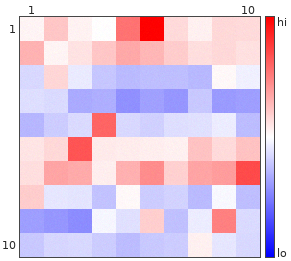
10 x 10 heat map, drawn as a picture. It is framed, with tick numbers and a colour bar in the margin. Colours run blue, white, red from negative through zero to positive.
The top right is the smoothest part. The ninth with the highest average is the top middle. Stripes running across repeat 2 times from top to bottom. No seam splits the table.
